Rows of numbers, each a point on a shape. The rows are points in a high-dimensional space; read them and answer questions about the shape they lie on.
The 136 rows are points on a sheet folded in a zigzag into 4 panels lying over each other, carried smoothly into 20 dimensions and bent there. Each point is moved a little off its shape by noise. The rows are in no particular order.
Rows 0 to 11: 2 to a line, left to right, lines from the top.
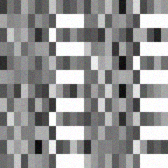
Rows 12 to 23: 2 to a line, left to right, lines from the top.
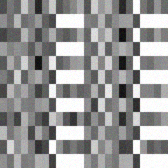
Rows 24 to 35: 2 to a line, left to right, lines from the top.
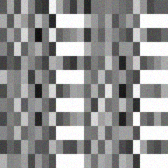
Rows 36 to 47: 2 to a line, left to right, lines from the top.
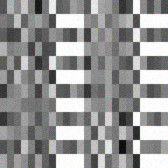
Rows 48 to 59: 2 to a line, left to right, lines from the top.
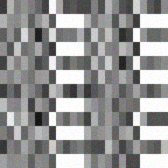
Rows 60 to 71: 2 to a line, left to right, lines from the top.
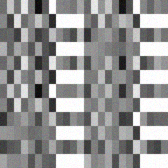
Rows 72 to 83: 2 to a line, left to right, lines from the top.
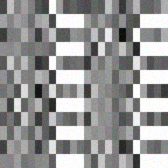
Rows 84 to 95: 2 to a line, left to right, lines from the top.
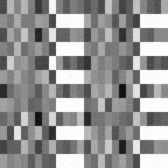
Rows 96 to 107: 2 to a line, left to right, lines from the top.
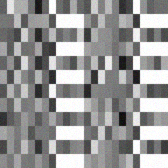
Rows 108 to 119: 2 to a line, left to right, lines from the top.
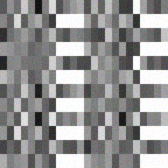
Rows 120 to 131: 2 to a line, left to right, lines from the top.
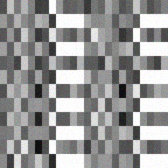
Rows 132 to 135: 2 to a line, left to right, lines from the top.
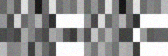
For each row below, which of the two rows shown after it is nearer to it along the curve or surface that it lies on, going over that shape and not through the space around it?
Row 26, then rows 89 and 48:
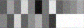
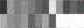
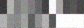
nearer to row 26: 89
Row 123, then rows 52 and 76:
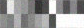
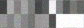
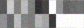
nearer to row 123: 76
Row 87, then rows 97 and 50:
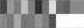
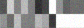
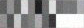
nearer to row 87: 50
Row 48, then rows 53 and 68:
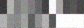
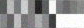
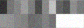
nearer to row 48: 53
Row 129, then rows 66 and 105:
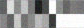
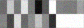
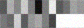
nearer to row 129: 66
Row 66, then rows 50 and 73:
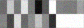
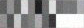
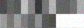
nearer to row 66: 50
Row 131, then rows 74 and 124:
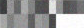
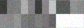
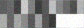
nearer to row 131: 124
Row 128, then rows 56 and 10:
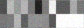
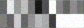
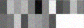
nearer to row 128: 10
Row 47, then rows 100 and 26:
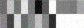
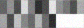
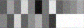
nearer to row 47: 100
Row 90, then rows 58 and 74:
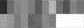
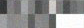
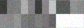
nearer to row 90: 74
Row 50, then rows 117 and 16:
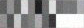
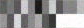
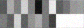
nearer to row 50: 16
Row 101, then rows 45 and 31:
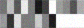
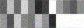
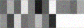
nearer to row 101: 45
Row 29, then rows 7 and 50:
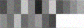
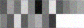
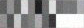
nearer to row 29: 7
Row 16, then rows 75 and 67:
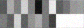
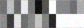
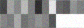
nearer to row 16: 67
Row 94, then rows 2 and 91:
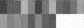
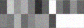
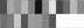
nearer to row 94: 91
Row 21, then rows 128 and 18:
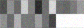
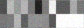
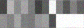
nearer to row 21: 128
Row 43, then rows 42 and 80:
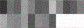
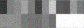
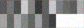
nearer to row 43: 80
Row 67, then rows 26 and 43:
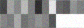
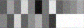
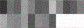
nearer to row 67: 26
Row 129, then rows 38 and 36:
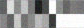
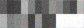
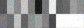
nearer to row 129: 36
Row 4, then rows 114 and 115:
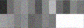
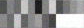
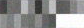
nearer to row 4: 115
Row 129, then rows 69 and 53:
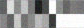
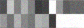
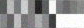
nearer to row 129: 69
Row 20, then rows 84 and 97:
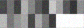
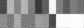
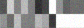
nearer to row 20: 84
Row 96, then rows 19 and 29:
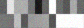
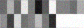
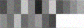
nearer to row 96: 19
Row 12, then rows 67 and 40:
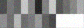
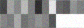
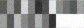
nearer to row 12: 67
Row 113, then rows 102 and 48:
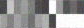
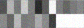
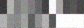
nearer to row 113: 48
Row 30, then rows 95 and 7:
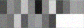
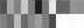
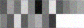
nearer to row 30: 7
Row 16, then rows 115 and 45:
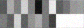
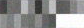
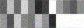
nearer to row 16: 115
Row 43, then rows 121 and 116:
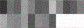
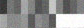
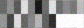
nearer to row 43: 121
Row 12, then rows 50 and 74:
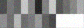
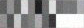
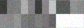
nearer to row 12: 74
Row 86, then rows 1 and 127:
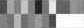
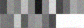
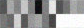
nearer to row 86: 127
